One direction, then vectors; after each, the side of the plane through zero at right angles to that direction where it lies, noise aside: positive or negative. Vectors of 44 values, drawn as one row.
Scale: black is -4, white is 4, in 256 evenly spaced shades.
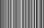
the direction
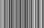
negative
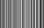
positive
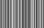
positive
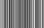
negative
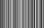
positive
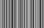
negative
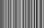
positive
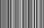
positive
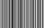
negative
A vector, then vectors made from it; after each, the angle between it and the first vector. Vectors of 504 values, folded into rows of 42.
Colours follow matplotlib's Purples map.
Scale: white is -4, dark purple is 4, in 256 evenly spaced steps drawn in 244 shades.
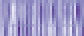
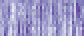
nearly parallel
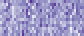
partly aligned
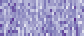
partly opposed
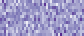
orthogonal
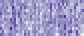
partly opposed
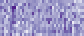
partly opposed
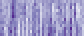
nearly opposite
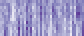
nearly parallel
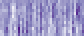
nearly parallel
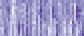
nearly parallel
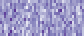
partly opposed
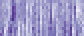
nearly opposite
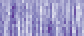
nearly opposite
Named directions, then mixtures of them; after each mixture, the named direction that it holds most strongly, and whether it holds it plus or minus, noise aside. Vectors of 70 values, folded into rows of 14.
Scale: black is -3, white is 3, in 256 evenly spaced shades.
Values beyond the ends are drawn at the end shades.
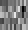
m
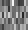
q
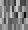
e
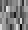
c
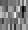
m, plus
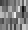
m, plus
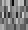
q, minus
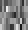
c, plus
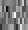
c, minus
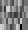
c, plus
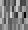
e, plus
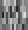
e, minus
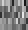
q, minus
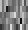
c, minus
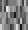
c, plus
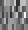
e, minus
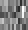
m, minus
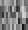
m, minus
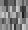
m, plus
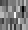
m, plus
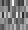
q, plus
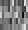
q, plus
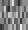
q, plus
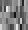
c, plus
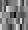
c, plus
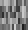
m, minus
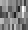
m, minus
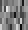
c, plus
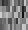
m, plus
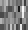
m, minus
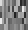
e, plus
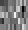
m, plus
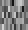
q, minus
